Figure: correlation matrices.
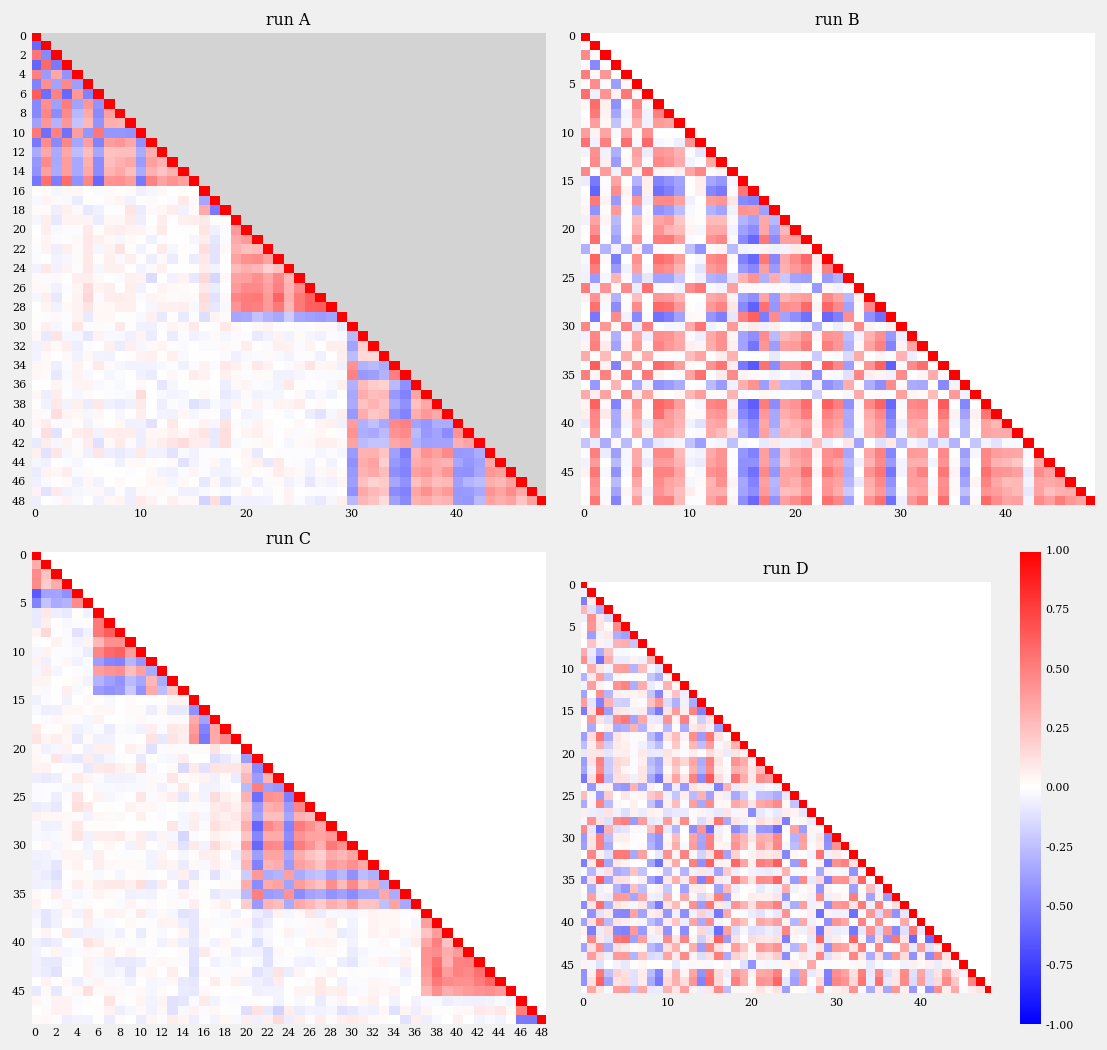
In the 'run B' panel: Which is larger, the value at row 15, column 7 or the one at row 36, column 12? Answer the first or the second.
the second
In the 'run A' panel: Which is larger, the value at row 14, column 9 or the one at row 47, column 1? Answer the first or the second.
the first
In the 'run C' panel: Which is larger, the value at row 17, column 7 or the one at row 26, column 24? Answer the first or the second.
the first
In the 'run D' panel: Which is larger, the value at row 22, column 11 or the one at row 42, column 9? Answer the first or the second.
the first
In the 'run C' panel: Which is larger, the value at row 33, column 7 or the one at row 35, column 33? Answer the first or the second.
the second
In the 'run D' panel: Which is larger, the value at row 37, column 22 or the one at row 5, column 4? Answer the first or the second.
the second
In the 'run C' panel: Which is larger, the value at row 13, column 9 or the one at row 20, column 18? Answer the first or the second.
the second
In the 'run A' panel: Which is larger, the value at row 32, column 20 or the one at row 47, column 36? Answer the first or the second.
the second
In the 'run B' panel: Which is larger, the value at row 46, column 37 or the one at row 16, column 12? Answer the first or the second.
the first
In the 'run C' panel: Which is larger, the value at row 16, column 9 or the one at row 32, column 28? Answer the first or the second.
the second
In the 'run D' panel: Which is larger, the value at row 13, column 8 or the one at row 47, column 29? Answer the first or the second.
the first
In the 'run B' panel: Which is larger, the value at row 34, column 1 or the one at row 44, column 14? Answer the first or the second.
the first
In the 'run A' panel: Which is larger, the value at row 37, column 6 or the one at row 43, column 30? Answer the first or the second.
the first
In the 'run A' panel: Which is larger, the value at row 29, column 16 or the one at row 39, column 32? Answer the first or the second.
the second
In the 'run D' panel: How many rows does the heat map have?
49
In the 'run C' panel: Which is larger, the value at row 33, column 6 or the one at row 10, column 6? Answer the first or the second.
the second
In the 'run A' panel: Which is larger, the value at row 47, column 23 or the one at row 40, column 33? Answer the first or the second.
the first
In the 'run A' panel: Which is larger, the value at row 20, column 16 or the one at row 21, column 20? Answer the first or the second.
the second
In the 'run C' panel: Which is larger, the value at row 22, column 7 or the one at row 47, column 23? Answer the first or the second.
the first
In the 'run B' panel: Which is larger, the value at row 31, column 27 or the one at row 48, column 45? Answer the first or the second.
the second
